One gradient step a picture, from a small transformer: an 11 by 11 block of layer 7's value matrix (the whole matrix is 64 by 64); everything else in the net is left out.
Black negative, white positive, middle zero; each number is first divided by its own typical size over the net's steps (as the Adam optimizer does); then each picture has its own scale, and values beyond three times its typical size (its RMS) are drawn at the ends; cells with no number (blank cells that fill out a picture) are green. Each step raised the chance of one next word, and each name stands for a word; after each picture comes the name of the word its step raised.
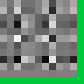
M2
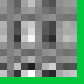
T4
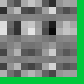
M2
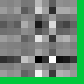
M2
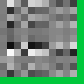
T4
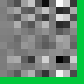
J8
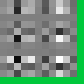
T4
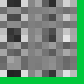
J8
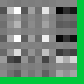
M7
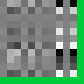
T4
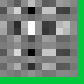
M2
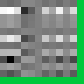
M7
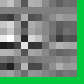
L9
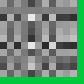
L9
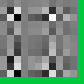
J8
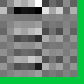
M7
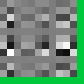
T4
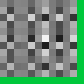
L9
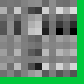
M2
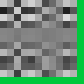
J8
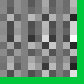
L9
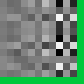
L9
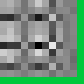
L9
